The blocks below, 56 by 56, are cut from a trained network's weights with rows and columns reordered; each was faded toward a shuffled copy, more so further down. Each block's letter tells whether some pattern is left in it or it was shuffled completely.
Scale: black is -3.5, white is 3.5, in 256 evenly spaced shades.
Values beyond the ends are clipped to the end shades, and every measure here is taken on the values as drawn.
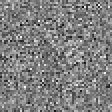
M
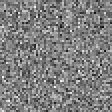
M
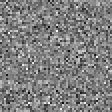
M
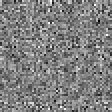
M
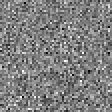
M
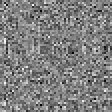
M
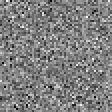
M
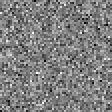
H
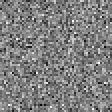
M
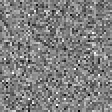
M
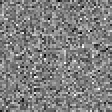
M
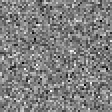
H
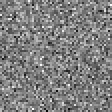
H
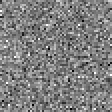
H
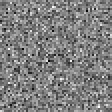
M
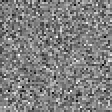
H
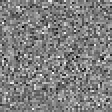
M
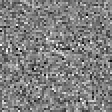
M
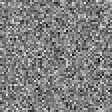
M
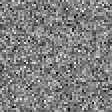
H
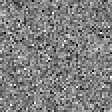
H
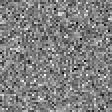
H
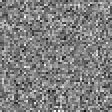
M
